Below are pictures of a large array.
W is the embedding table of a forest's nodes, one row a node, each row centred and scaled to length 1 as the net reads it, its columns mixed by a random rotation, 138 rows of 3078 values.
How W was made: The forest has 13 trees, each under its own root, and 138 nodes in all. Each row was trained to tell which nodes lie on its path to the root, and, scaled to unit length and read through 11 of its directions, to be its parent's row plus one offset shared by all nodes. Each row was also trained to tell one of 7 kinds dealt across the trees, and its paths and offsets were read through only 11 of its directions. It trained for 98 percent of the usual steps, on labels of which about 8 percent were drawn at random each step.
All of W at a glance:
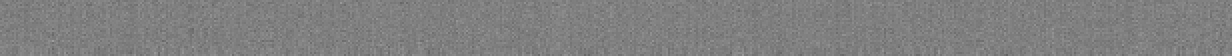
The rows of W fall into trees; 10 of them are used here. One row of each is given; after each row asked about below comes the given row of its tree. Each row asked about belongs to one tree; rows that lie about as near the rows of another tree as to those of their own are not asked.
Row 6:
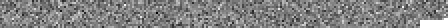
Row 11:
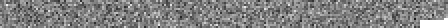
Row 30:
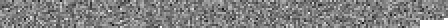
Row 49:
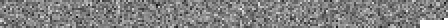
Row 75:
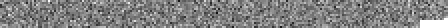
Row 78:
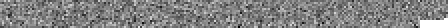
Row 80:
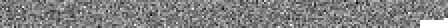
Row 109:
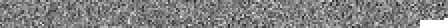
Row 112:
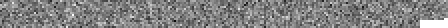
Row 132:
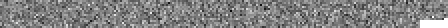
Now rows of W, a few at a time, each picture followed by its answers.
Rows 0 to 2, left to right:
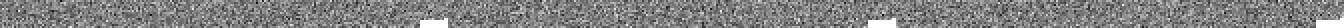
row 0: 80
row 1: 75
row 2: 112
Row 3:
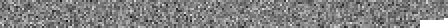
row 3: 78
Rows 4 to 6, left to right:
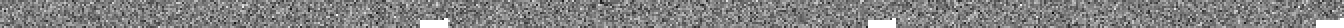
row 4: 80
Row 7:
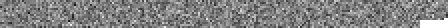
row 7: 75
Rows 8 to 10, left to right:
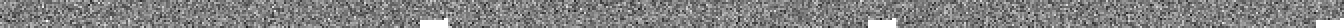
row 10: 11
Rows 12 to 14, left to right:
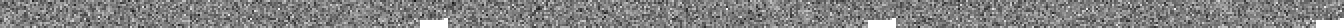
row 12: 30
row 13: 75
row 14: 75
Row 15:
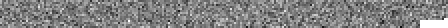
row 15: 49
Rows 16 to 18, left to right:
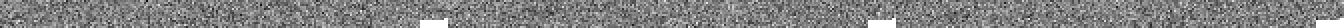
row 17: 49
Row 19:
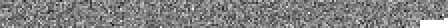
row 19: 30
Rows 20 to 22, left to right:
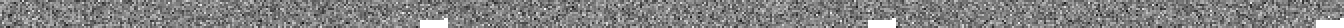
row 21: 11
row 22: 132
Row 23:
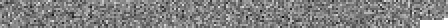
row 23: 80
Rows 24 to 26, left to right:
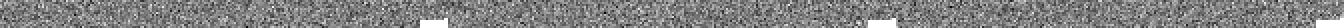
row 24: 112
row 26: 112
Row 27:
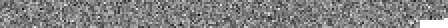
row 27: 30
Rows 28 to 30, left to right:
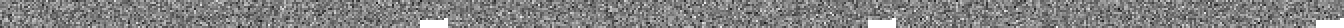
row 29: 112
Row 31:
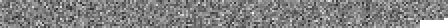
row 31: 75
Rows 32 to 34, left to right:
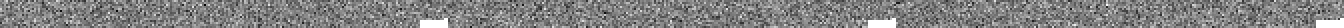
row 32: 6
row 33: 75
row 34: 11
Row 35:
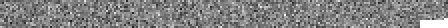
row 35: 11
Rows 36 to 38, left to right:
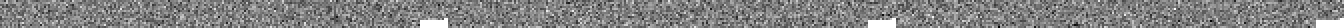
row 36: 6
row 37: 30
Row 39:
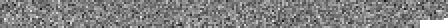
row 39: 6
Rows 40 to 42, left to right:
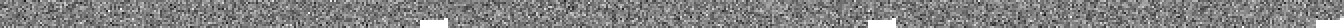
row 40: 30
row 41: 11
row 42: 30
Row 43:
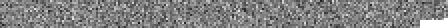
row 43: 6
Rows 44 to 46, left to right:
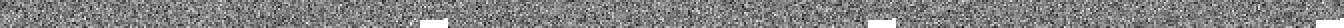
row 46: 78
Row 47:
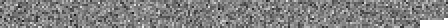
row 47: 11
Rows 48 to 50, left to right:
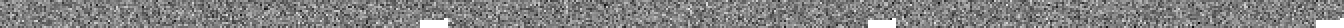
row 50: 78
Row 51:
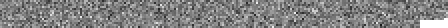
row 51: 112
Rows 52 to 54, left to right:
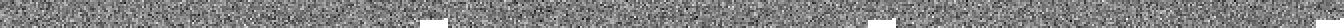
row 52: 30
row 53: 75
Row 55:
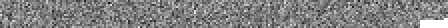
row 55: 80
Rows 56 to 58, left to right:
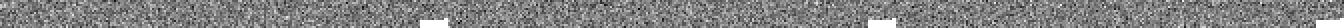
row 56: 112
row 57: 112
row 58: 11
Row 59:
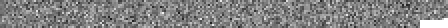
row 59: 78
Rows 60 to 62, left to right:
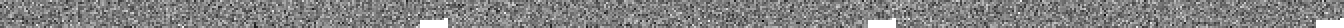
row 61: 6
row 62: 112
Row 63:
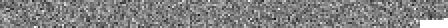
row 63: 30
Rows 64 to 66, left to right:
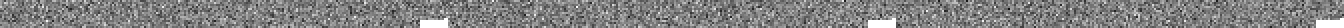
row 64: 112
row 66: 6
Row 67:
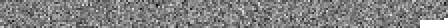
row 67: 49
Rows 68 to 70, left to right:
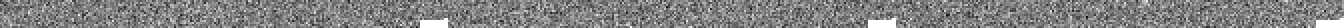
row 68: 78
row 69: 112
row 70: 80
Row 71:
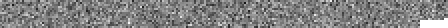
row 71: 109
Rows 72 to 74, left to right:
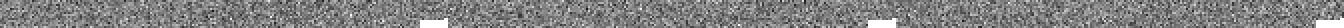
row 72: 30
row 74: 80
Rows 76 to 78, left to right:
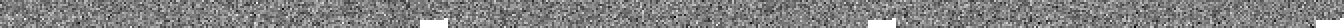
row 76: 112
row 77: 80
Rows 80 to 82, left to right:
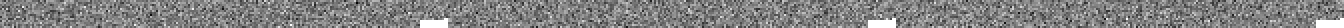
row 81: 75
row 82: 6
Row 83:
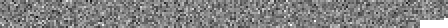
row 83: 78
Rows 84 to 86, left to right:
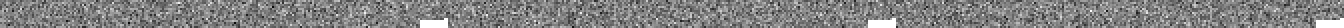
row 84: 80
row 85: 109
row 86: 78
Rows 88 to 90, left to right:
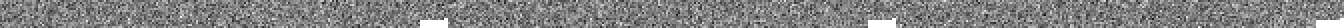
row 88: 109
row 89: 11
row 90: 30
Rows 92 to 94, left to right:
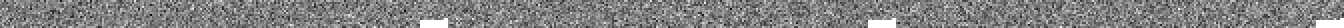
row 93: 112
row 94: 75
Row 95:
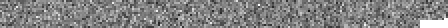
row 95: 6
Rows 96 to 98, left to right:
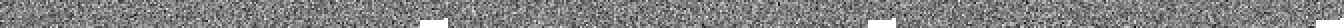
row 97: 109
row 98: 11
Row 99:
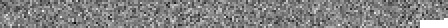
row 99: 78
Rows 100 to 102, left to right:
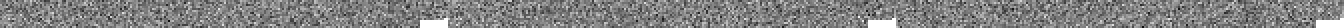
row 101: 112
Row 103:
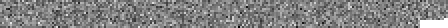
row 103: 78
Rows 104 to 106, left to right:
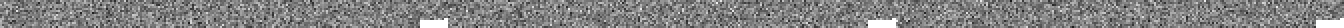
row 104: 112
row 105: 80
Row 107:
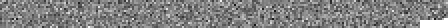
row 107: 80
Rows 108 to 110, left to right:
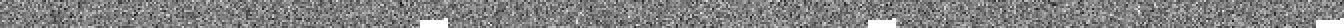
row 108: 80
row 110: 49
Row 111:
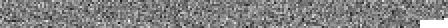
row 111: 49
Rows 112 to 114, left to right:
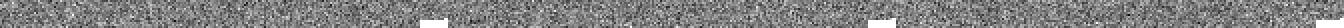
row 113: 11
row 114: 30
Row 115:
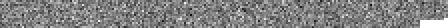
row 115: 6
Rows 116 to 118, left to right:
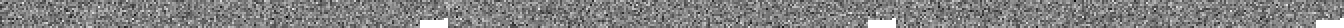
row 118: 75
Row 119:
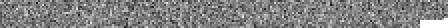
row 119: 109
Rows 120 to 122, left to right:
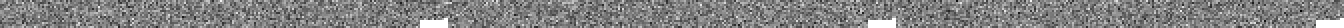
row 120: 30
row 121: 109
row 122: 80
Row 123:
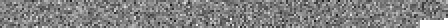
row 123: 6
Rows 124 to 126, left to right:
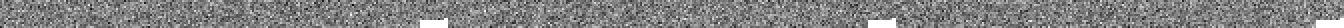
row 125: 78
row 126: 75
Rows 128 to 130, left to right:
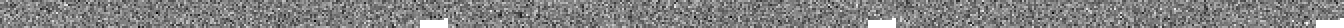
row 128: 6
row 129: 80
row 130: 80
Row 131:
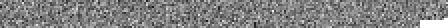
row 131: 75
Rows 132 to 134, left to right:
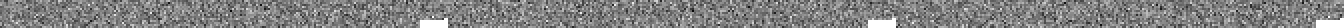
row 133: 6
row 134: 132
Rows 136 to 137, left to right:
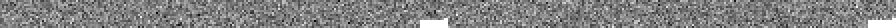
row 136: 6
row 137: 6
